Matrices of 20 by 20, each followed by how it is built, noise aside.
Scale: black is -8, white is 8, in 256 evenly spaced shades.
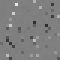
sparse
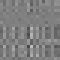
low rank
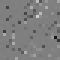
sparse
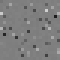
sparse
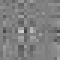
low rank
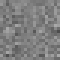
low rank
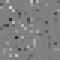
sparse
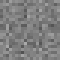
low rank
